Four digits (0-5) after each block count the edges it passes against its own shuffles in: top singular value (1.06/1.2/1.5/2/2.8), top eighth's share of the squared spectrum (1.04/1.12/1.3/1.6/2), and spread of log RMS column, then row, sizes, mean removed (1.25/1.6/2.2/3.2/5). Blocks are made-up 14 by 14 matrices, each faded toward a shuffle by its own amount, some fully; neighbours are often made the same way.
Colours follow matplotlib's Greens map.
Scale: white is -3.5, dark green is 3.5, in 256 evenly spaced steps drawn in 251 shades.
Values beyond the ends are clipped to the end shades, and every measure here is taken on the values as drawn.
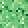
1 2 0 0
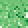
2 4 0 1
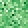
0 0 0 0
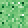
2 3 0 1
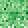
0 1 0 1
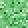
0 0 0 0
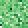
0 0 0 0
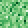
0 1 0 0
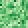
1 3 1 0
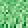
2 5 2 1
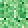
2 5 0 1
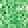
1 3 0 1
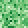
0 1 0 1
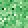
1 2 0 0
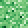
0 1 0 0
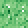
1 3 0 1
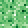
0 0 0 0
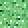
0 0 0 0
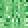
3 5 2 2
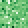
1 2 1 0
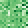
3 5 2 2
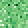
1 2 0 0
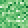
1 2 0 0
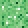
0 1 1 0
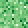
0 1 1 0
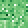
1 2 0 1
